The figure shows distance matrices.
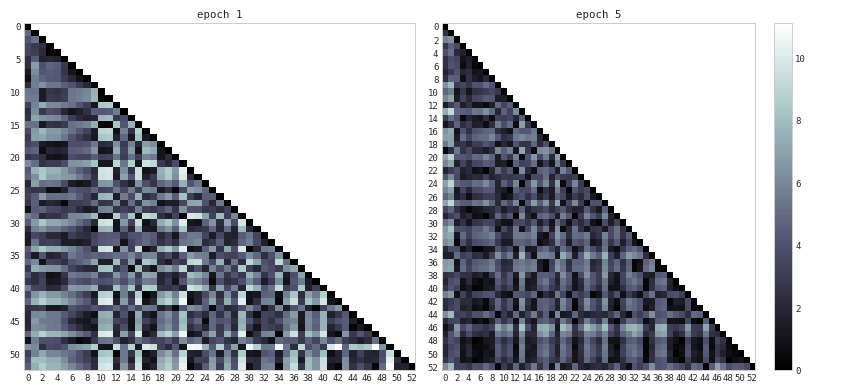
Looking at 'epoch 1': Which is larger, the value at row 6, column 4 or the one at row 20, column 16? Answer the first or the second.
the second
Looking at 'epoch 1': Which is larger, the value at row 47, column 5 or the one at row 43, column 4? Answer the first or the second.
the first
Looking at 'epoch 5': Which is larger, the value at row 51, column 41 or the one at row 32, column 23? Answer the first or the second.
the second
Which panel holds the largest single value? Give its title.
epoch 1
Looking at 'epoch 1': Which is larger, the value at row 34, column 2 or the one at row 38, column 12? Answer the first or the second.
the first
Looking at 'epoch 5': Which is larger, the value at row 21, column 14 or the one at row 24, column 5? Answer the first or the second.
the second
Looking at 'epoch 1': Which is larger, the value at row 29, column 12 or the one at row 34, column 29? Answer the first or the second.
the second
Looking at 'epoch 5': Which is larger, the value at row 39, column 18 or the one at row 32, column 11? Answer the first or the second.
the first
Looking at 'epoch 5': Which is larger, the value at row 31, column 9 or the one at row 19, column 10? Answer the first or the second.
the second
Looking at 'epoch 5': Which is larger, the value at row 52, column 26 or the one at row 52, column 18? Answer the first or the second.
the first
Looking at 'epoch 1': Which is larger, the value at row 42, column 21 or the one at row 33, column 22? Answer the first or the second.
the first
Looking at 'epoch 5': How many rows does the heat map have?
53
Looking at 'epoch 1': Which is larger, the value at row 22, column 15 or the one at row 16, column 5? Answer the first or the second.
the first
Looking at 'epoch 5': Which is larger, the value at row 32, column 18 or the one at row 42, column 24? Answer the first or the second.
the second
